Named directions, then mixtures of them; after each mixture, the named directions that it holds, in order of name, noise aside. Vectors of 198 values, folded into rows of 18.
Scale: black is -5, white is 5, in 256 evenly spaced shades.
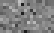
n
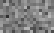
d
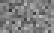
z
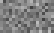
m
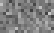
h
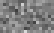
d, m, n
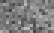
d, z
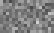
h, m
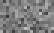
d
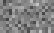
m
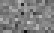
n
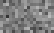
d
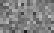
d, h, n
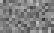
m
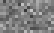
d, m, n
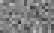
d, m, z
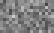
h, m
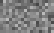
m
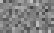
m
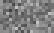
h, m, z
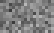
z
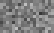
h, z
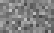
z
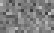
h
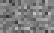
d, h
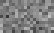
d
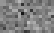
h, n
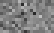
n, z
